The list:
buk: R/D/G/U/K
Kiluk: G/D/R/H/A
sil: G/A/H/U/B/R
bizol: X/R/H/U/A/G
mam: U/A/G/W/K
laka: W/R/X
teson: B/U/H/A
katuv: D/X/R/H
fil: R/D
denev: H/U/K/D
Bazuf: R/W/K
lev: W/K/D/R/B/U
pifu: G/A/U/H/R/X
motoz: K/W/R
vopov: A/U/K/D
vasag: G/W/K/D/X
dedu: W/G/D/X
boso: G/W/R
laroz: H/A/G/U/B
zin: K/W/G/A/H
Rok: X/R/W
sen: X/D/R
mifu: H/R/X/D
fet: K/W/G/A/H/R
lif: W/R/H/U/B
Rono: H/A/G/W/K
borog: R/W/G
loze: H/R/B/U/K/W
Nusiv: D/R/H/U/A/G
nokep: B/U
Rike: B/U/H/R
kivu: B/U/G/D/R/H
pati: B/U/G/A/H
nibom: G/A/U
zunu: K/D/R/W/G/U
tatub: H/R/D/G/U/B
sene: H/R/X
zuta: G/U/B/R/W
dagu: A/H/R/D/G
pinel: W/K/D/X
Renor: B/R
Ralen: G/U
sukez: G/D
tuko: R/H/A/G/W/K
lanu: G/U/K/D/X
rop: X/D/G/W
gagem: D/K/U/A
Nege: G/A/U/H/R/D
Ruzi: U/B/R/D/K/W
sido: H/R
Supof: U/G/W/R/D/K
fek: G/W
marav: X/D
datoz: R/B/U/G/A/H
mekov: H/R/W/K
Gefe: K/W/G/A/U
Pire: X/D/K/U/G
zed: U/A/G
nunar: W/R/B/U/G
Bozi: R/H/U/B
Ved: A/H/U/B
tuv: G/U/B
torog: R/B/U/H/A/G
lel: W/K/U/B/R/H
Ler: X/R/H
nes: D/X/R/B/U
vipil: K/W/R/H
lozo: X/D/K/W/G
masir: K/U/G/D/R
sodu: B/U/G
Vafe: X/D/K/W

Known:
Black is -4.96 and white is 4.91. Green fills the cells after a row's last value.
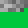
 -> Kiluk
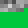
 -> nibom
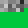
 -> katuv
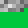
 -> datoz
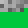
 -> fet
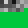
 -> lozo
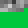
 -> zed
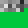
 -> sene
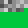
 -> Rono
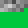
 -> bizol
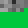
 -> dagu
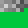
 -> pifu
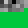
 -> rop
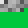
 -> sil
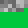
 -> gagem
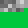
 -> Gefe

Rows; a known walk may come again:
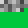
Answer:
Renor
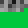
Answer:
marav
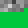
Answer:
Nusiv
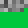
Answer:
tatub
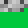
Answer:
Ved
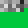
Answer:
Ler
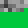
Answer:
lev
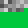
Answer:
Rono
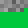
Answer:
Nege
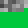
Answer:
fek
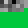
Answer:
rop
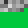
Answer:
laroz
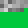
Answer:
zin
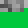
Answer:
zuta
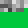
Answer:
loze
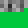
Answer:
Rok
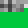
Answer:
Bazuf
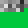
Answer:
sene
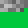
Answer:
Kiluk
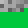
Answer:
fet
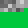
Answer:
Gefe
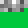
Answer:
lel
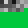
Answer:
lozo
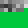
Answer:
Ruzi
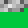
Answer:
teson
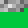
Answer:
datoz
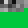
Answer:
vasag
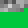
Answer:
nibom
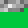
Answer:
pati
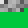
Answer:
sil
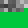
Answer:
Supof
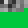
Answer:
pinel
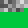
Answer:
mam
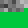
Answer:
zunu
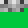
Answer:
Bozi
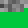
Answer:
borog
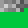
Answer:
pifu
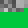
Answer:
vopov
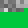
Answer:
denev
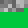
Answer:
gagem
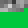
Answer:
zed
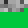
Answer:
nokep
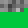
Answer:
fil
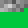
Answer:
bizol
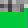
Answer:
motoz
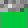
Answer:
torog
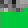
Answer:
Pire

